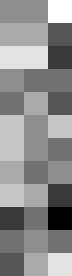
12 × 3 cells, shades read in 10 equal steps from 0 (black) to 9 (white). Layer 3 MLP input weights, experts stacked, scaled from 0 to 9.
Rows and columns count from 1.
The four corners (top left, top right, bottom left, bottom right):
5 9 3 8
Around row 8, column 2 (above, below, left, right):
5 6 6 5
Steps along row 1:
same up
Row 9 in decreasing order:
7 6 2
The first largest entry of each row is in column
3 1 1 1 2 1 1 1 1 2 2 3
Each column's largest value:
8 8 9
